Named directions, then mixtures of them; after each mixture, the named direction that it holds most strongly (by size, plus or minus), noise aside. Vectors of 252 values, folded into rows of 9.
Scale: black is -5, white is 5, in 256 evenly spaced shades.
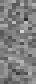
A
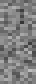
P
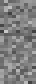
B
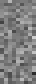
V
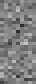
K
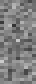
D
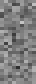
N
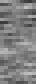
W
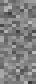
B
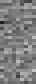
V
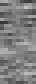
W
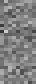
B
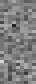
D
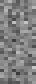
A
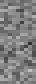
P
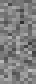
P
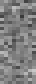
N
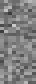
B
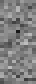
K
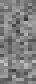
D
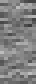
W
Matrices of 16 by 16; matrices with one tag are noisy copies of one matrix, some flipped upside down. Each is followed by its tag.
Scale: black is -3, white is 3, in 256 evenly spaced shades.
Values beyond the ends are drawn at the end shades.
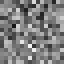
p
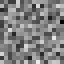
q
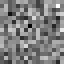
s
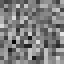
s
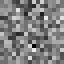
p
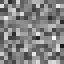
q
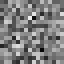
p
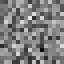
p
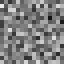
q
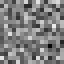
q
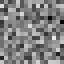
q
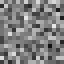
q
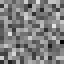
q
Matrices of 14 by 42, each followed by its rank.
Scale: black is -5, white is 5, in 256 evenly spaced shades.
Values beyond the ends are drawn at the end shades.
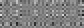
two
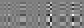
one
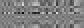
two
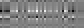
one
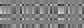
one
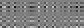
one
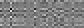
two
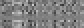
three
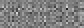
three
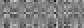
two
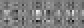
two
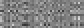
three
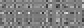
two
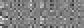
three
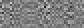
three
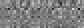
three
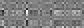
two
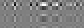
one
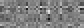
three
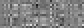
three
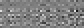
three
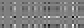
one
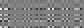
one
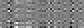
two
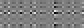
one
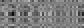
two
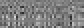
three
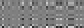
one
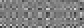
two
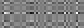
one
